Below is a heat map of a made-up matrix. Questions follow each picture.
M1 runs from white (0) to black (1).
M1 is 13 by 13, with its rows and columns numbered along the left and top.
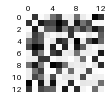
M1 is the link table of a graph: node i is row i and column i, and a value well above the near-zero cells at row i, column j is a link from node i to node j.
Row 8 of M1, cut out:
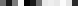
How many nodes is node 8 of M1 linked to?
7
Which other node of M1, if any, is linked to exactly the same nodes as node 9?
none
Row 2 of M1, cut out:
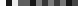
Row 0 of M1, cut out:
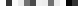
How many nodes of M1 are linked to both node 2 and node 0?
6
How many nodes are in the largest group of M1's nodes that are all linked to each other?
6
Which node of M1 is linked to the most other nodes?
node 2
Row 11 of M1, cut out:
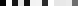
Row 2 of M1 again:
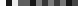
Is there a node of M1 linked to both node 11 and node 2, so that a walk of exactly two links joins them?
yes
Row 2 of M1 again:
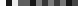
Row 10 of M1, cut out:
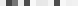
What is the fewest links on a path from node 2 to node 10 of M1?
1
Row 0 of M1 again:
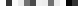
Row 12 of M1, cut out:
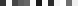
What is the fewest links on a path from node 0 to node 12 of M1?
1
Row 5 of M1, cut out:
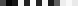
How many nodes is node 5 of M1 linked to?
7
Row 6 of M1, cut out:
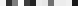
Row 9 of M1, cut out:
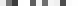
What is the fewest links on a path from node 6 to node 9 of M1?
2
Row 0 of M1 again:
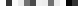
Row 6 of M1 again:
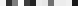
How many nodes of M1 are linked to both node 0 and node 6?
5
